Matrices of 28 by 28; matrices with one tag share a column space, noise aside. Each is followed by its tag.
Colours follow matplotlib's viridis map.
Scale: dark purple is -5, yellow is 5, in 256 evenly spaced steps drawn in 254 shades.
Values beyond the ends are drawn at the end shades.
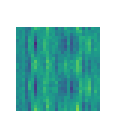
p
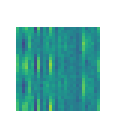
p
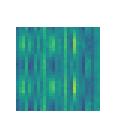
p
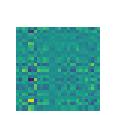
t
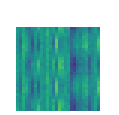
p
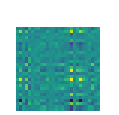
t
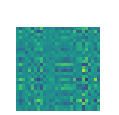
t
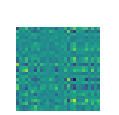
t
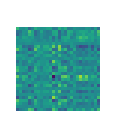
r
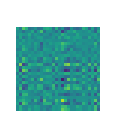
t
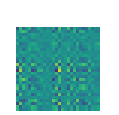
t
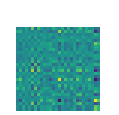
t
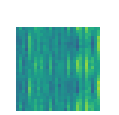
p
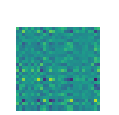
t
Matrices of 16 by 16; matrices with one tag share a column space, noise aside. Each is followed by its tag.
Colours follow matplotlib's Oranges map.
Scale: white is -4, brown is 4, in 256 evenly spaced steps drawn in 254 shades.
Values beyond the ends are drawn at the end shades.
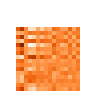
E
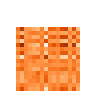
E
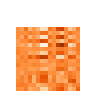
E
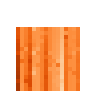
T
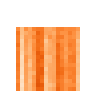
T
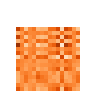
E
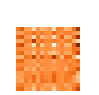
E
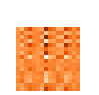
E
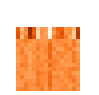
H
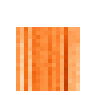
T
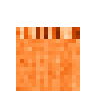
H
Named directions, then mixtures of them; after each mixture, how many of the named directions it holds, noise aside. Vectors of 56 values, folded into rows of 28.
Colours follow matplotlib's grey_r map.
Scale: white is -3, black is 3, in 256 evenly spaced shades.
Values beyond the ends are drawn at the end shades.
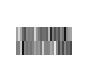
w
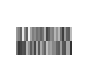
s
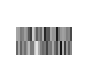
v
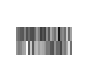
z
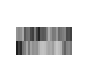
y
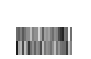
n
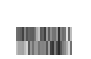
two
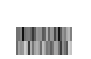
three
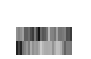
one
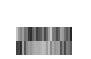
two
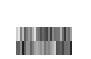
three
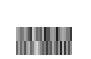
one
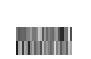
one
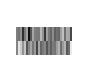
one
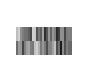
two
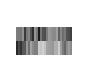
one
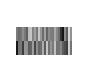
two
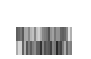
two
